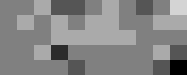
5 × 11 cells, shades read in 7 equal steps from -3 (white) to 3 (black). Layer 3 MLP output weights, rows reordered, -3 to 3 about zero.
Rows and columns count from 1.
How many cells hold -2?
1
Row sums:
-1 -6 -5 1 5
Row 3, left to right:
0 0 0 -1 -1 -1 -1 -1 0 0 0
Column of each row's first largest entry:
4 1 1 4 11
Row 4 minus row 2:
0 1 -1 3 0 1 1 0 0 0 2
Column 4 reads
1 -1 -1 2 0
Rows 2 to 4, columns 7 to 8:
-1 0 / -1 -1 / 0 0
